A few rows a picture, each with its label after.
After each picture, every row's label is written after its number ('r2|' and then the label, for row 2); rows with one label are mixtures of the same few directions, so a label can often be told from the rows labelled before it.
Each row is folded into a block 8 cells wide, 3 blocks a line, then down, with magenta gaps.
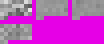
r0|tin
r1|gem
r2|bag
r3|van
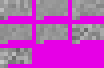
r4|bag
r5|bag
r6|tin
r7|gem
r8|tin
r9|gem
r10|gem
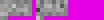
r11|gem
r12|bag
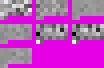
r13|tin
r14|van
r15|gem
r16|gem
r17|bag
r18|bag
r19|gem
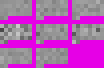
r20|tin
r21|van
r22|gem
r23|van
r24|bag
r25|bag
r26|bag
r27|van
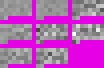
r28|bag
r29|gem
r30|tin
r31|tin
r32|van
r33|bag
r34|gem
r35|gem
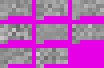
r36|gem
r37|gem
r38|tin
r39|gem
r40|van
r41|van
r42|tin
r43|van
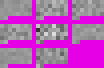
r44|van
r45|gem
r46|van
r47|gem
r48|van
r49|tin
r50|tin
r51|bag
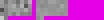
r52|bag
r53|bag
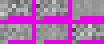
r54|gem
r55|van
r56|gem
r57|gem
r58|van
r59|van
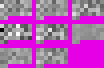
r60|van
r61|van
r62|gem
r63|van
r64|gem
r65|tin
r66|gem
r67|gem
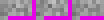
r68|gem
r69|gem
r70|gem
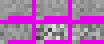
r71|tin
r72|gem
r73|van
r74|bag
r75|gem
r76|gem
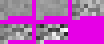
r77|bag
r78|tin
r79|gem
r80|tin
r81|tin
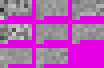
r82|bag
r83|gem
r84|tin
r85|gem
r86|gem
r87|tin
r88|bag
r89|tin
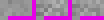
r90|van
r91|gem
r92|gem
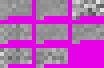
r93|gem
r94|tin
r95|tin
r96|van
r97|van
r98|tin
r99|van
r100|gem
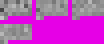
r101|bag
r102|bag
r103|van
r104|bag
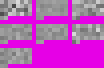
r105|gem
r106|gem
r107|tin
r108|tin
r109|gem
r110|bag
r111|gem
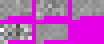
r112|van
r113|gem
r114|van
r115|van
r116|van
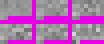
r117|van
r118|tin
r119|gem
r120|tin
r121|tin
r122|bag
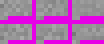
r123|van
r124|gem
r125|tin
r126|gem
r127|gem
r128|bag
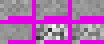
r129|van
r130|van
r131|bag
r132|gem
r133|gem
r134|gem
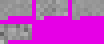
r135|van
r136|van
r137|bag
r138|bag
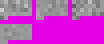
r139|bag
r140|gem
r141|van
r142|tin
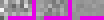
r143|bag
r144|gem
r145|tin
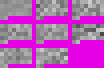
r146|tin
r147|van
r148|gem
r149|gem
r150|gem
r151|tin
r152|van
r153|tin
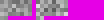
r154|gem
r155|van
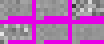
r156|van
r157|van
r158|van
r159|bag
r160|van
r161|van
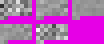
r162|van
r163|tin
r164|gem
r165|tin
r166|van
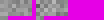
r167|gem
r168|van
